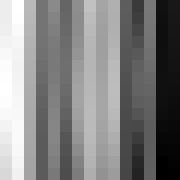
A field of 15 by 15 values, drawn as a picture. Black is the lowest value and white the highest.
The bottom right is the ninth with the lowest average. Values rise toward the left. The grain runs up and down. Overall the values sit about 50% of the way up the scale.
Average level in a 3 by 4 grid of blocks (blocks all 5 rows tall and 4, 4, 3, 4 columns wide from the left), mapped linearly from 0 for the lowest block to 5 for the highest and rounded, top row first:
5331 | 5331 | 5330
